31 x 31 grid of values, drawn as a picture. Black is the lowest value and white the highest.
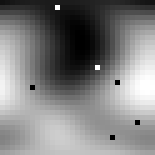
The top middle is the ninth with the lowest average. Six lone cells stand out: two far higher and four far lower than their neighbours. The ninth with the highest average is the middle right. There are no regular stripes. Overall the values sit about 50% of the way up the scale. Values rise toward the bottom.
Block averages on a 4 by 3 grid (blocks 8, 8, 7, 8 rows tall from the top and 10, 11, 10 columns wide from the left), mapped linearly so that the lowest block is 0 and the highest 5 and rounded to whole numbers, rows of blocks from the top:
202 | 304 | 435 | 443
